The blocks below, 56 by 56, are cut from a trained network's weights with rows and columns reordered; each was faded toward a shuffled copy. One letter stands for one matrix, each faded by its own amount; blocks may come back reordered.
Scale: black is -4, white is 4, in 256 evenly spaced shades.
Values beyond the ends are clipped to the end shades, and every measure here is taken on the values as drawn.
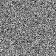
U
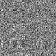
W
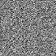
W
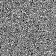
U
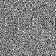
W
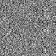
W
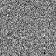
W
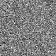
U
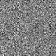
W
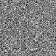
W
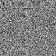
W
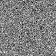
U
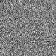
W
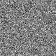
U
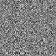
W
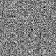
W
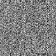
W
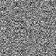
W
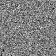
U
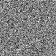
U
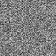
W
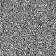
W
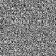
W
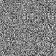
W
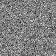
U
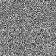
W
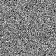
U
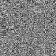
W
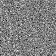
U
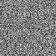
W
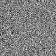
W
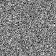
U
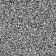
U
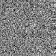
W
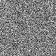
U
